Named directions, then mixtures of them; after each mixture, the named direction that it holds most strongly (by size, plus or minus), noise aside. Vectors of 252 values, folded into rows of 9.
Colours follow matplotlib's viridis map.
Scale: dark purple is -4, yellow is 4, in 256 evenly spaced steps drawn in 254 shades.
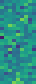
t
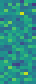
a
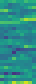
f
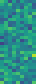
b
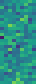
t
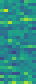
f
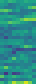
f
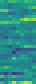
f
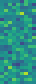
a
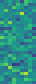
a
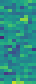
t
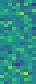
a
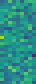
b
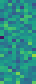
b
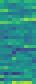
f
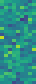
t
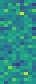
a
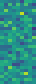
a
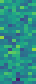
t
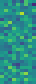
a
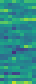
f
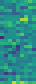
t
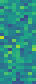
t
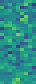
t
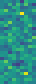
a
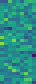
b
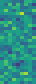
a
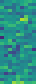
t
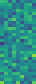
b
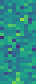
t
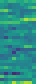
f
